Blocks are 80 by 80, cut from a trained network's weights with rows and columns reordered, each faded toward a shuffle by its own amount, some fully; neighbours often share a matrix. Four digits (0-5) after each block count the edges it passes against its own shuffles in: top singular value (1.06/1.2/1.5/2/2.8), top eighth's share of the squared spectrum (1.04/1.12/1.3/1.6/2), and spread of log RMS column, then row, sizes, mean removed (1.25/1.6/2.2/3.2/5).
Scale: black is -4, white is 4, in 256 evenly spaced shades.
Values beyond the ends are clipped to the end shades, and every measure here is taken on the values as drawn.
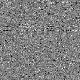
3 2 0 1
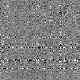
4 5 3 3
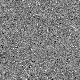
1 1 0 0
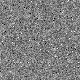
2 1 0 0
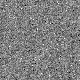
2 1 0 0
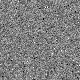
0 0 0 0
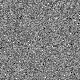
2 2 0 0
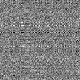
4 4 1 2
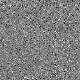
3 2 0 1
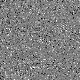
2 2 0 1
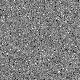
0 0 0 0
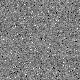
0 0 0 0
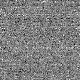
3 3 1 1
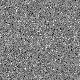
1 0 0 0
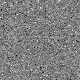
0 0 0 0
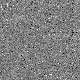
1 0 0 0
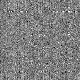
3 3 0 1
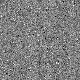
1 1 0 0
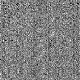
3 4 1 2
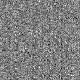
3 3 1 1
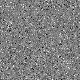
2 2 0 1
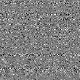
3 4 0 3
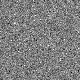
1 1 0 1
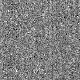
2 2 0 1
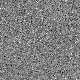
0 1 0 0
